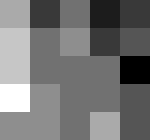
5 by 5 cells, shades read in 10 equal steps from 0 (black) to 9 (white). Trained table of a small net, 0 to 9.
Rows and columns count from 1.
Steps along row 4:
down down same down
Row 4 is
9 5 4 4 3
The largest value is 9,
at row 4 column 1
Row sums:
15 21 19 25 23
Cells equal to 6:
2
